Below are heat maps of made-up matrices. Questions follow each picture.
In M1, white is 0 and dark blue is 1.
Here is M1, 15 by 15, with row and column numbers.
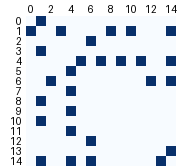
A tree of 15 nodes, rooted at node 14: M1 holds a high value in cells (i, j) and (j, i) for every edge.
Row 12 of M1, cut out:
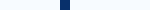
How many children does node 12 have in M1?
0
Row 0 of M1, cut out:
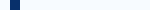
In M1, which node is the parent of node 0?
1
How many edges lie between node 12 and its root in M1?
2
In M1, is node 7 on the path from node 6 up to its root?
no
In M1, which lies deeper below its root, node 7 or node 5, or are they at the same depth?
the same depth
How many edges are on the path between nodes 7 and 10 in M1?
4
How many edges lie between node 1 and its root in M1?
1
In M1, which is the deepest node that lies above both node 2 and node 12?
6
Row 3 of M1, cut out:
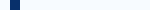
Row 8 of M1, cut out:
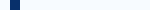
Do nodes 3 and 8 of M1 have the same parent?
yes
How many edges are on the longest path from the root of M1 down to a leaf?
2
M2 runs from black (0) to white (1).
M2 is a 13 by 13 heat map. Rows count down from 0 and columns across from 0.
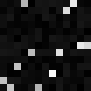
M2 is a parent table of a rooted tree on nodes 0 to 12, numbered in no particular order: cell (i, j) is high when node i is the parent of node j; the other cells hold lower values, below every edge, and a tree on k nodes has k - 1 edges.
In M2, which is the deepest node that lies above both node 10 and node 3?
0
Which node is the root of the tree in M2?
6
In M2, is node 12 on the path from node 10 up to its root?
no
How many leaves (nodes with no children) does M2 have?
5
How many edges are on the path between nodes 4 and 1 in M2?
7
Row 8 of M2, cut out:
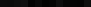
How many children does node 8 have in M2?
0
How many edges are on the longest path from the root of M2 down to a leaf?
5
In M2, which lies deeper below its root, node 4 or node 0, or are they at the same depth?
node 4
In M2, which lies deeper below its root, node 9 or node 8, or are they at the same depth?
node 8
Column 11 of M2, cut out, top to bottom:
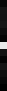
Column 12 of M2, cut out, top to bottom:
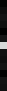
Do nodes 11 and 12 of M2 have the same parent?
yes
